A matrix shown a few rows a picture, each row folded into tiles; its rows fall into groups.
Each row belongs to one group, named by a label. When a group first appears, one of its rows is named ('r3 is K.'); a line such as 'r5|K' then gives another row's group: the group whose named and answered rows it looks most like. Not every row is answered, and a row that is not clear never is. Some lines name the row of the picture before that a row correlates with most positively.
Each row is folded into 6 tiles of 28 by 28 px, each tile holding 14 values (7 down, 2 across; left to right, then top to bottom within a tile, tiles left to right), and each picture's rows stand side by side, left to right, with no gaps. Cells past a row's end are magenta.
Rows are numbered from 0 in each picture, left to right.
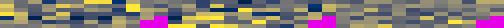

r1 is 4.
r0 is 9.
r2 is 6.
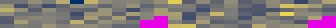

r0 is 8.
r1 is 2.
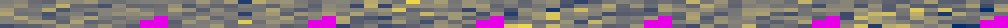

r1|8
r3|4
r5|4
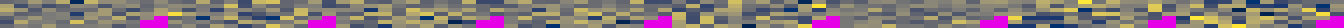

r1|9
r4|2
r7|4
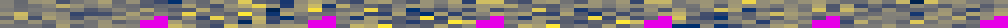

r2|6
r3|6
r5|8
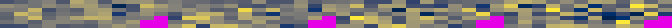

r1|4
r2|4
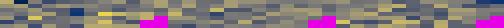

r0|2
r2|9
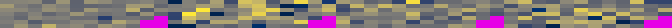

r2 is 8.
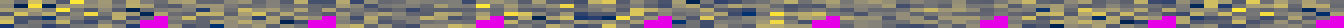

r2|2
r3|9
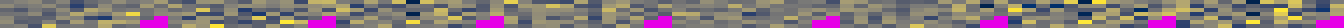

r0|9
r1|6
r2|8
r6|8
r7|8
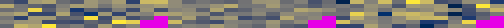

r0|6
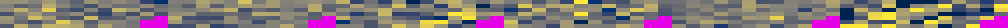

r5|4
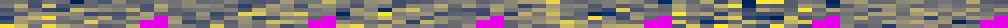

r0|4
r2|4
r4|9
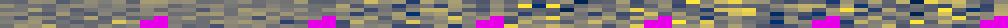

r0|6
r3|4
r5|8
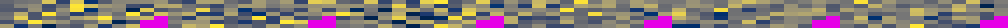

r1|6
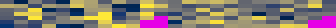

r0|2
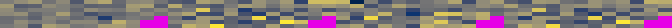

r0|9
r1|6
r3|6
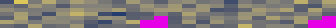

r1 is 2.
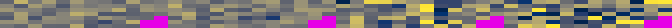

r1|9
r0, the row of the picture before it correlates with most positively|0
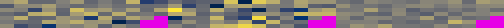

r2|6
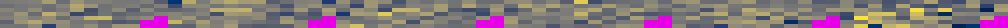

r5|4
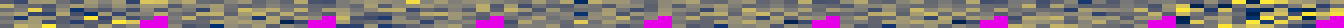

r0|6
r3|8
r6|4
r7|8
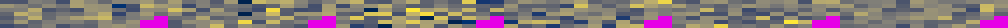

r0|2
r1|8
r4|6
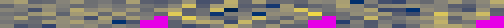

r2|2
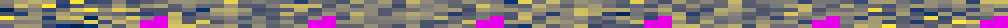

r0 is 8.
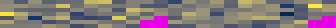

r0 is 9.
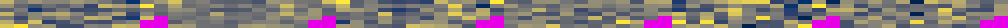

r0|2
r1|2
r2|2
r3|6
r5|8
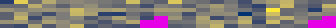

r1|8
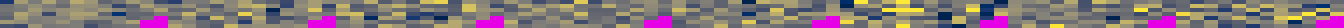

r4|8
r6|9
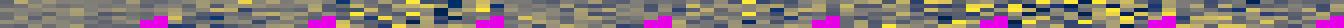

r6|8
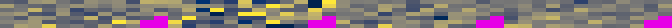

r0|6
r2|9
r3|4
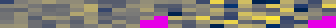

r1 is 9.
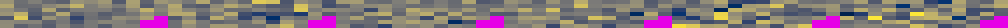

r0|9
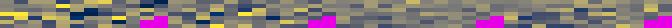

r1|9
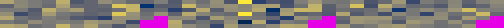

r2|4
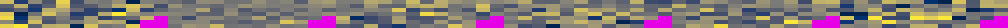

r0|2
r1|6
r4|6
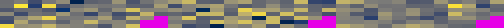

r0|4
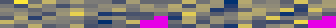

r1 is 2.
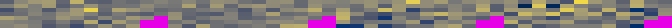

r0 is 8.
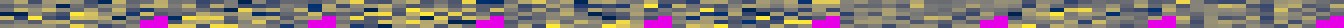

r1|4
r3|9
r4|6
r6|4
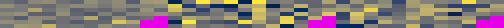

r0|6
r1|8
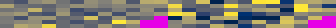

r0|6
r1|9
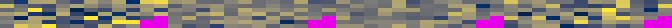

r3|8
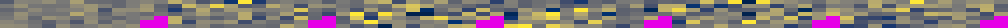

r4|8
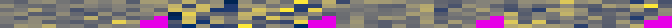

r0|6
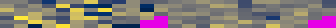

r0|4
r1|9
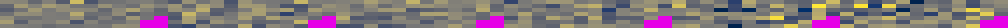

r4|2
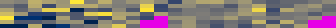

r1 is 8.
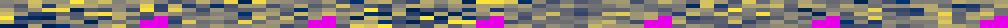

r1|8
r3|2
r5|2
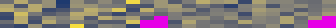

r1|8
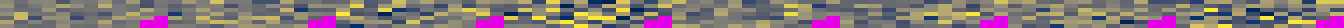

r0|9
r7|6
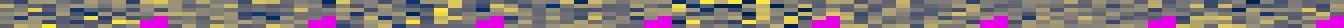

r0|6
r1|9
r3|8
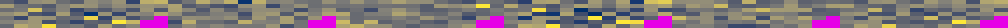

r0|6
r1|8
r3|6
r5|6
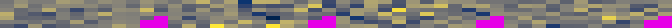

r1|9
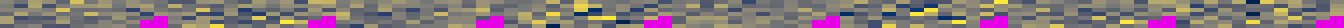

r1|6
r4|4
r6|6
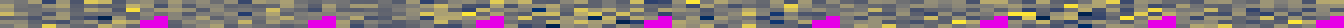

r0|9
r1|8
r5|6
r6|9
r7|6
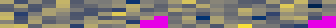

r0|2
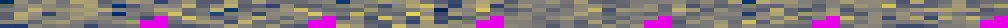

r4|8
